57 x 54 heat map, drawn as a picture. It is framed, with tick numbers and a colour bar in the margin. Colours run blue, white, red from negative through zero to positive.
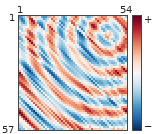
Concentric rings centre on the top right. On average the colour sits 50% of the way up the scale. The halves do not mirror each other. Streaks slant down to the right. There is no overall slope.
